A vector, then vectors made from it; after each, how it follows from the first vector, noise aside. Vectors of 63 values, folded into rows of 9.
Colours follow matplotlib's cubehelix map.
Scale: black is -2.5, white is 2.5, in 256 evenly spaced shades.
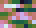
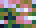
wrapped around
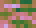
shrunk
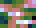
wrapped around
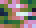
wrapped around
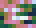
wrapped around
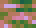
shrunk
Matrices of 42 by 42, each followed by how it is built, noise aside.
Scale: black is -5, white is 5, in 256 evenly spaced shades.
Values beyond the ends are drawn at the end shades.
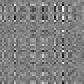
low rank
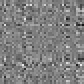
low rank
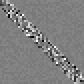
banded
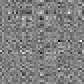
low rank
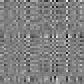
low rank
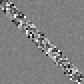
banded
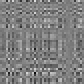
low rank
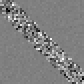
banded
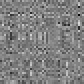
low rank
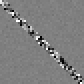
banded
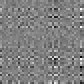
low rank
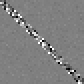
banded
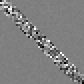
banded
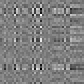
low rank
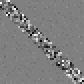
banded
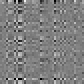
low rank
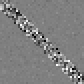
banded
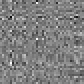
low rank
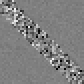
banded
